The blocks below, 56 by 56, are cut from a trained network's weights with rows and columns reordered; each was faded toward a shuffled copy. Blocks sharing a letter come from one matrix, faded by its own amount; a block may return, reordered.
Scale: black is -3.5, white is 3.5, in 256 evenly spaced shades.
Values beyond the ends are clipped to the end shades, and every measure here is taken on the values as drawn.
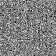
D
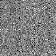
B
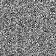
D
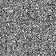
D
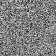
D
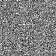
D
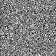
D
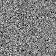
D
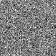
D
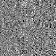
B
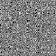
B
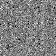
D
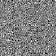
B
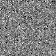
D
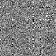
B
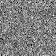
D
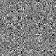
B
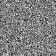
D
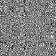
B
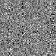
B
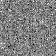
D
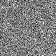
D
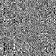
B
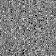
B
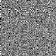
B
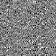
B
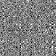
B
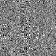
B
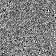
D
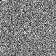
D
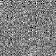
B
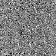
D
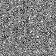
D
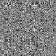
B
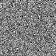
D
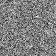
D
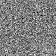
D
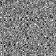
B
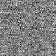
B
